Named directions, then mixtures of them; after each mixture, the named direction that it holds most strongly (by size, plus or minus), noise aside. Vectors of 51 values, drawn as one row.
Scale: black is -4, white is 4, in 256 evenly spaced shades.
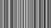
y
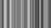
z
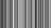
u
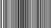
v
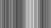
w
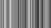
z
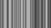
z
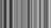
z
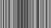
y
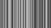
y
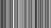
u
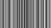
y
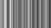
z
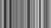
z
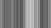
w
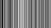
v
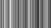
z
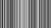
v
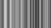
z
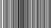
v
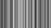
u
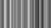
z
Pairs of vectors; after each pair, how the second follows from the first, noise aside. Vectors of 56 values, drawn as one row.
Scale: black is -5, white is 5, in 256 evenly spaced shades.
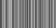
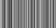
negated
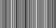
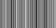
negated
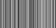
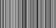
reversed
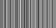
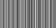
reversed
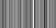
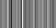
reversed
